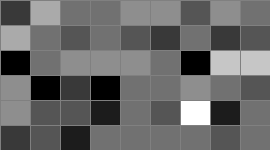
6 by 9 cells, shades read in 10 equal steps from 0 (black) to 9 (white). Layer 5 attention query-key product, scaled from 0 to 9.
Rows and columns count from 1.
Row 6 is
2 3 1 4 4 4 4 3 4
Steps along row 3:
up up same same down down up same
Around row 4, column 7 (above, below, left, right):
0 9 4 4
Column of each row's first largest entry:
2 1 8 1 7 4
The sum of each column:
20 20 18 18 25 22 25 22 25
